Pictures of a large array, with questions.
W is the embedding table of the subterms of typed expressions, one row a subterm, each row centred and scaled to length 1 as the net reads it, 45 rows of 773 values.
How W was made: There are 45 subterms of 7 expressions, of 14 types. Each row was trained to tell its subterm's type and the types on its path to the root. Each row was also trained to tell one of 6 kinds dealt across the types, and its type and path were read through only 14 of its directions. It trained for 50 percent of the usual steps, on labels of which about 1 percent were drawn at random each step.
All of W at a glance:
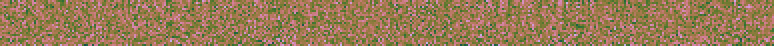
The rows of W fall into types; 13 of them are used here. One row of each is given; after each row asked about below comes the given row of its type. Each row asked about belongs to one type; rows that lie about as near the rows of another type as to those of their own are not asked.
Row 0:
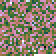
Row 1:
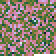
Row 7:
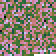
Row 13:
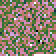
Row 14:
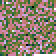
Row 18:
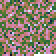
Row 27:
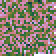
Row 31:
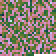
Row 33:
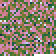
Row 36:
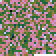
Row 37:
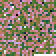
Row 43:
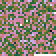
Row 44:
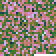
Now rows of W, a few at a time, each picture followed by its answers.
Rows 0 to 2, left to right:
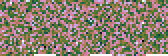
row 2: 44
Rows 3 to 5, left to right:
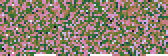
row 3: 0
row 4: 27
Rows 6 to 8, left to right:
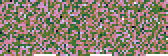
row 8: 43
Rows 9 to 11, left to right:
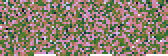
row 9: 31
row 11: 44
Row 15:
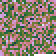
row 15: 7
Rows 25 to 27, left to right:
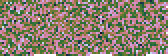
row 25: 1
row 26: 27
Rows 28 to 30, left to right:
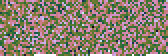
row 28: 7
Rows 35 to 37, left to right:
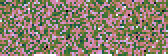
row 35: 13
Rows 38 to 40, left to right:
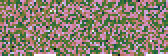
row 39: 1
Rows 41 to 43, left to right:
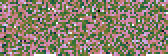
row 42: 7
